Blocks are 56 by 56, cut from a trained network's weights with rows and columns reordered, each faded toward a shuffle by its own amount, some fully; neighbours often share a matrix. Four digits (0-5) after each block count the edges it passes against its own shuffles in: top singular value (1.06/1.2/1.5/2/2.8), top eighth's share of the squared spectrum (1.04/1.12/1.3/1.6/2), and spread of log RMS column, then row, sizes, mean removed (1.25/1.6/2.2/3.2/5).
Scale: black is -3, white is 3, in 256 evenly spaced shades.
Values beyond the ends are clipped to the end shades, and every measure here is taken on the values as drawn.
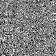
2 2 1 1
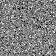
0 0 0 0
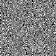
2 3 3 0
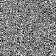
2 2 2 0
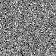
0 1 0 0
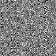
3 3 3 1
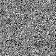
2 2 1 0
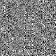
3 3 3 0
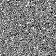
0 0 0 0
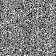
1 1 0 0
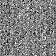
2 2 0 1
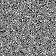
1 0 0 0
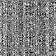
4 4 0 3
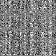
3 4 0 3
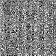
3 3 0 2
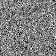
0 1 0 0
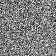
0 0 0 0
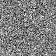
0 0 0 0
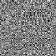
3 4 2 2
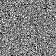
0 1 0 0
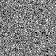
2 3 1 0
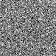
0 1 0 0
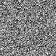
2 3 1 0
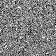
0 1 0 0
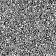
0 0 0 0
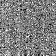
2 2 0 2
